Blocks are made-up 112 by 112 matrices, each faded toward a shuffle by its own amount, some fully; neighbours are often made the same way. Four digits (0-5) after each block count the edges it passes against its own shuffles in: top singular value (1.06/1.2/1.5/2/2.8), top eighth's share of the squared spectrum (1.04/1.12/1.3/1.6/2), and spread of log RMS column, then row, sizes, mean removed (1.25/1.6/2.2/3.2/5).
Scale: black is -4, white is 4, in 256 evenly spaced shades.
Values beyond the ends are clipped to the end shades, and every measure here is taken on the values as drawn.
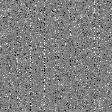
2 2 3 0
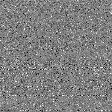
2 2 0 2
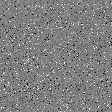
0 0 0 0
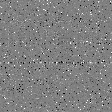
3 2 0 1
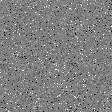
2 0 0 0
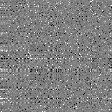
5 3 2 2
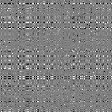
5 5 3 4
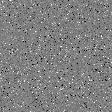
2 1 0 0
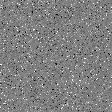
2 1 0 0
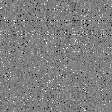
4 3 1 2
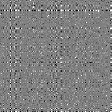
5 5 3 3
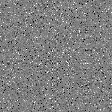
3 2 1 1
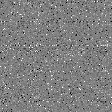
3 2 0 1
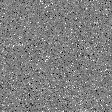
0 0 0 0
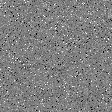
0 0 0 0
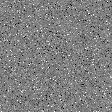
0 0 0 0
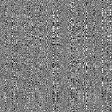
4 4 4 2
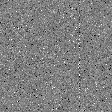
2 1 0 0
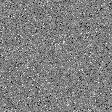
0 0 0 0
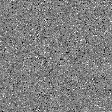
3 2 2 1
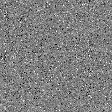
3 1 1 0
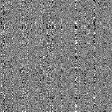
4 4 4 2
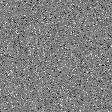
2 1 0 0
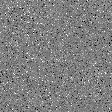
2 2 0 0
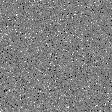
1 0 0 0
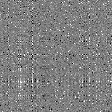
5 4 2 2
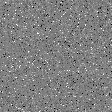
1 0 0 0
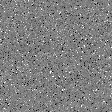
0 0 0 0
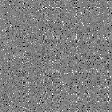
4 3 2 1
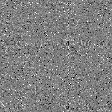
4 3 1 1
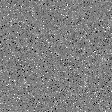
1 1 0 0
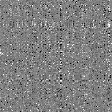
4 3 2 2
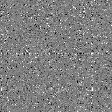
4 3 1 1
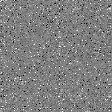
4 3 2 1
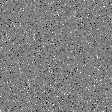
0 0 0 0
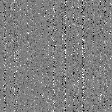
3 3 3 0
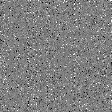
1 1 2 0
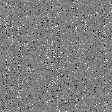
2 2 2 0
